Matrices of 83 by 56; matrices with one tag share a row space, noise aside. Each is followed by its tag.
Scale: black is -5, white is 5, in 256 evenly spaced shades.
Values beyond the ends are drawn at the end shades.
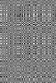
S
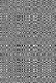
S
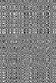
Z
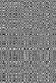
Z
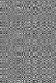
S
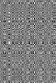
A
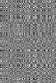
S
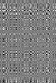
Z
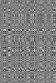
A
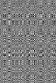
A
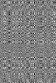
A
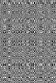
A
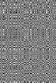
Z
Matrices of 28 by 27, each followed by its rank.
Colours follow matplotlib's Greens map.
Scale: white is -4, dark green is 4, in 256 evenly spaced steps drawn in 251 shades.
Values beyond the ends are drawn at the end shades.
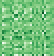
three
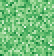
full rank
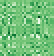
three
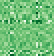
three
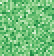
full rank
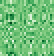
three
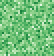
full rank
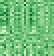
three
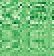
three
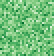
full rank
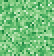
full rank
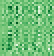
three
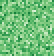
full rank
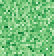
full rank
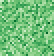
full rank
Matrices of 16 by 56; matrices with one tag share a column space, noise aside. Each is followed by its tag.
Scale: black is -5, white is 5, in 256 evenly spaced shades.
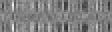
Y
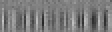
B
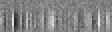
B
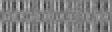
Y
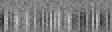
B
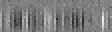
B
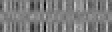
Y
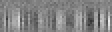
B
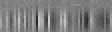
B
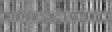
Y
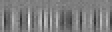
B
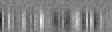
B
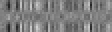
Y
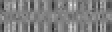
Y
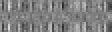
Y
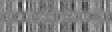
Y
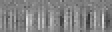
B
